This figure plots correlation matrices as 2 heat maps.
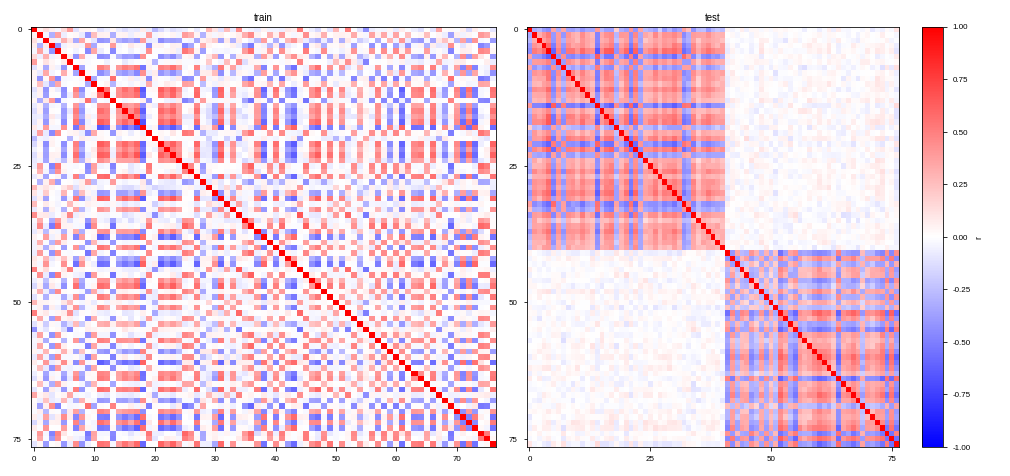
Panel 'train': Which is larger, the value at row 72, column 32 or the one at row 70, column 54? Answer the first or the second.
the second
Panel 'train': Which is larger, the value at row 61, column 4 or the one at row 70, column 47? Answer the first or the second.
the second
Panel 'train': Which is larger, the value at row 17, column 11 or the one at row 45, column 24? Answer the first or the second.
the first
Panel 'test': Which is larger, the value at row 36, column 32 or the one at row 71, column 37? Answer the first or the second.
the second
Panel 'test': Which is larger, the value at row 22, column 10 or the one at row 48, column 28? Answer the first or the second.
the first
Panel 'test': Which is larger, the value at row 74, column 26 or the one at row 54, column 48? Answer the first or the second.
the first
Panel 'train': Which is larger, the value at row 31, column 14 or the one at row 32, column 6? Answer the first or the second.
the first
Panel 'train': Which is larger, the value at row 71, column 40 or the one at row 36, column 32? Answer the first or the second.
the second
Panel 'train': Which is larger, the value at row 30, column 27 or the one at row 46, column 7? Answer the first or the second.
the second
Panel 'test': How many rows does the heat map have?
77
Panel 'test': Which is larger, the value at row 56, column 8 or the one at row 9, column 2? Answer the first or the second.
the second
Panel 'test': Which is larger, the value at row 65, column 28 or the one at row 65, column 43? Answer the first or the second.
the first
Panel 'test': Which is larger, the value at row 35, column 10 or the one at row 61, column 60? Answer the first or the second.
the second
